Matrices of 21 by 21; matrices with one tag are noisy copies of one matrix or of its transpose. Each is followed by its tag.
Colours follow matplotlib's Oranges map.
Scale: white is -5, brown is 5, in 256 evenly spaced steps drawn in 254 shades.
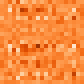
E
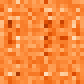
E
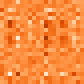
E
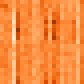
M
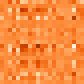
E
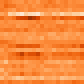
M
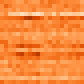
M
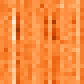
M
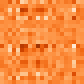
E
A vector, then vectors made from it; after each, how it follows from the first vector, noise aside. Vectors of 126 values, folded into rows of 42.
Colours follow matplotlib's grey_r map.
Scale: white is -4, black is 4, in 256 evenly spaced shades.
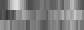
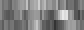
wrapped around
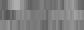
shrunk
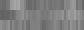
shrunk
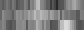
wrapped around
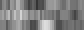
wrapped around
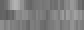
shrunk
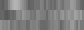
shrunk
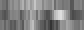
wrapped around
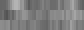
shrunk
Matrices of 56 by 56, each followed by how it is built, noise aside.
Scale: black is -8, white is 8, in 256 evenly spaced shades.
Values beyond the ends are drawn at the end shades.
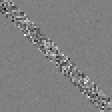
banded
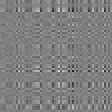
low rank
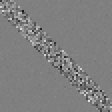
banded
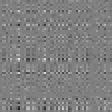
low rank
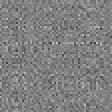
low rank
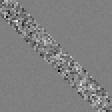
banded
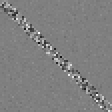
banded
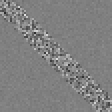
banded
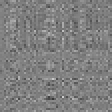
low rank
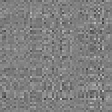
low rank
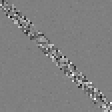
banded
